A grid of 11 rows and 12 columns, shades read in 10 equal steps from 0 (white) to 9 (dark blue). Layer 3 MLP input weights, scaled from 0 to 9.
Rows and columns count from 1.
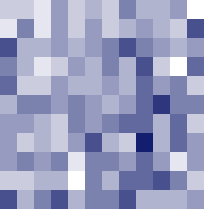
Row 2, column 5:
2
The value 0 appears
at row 1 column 12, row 4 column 11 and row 10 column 5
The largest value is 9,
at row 8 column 9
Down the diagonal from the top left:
2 5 3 2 3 4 5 2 6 7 3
